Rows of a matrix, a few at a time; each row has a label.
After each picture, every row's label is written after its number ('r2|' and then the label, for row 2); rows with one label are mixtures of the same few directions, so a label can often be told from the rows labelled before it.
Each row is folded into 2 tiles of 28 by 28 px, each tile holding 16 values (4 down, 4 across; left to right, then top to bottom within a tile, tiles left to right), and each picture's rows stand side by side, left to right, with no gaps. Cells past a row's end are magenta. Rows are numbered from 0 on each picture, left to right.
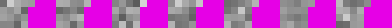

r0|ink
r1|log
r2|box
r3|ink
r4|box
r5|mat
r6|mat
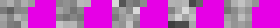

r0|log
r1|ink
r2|ink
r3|ink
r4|mat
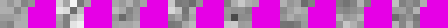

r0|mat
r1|mat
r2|mat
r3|mat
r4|mat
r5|ink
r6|ink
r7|ink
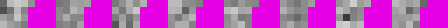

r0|mat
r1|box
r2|box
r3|box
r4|log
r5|mat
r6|mat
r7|box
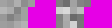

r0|mat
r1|log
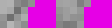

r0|box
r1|ink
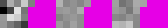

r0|mat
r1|ink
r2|ink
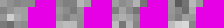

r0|mat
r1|ink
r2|box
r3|ink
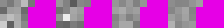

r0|box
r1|mat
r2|log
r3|box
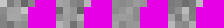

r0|ink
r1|log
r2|box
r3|box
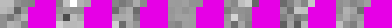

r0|box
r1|mat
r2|box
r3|mat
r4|box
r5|box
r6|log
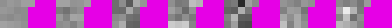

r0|ink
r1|log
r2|mat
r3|ink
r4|mat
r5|box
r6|log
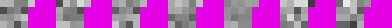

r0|log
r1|ink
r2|log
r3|ink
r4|mat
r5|box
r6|ink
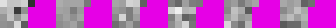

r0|box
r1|box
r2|box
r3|log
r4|log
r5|ink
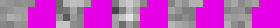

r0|mat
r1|mat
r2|mat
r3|ink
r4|log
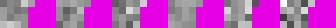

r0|ink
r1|log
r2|box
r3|mat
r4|log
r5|ink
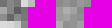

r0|ink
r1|log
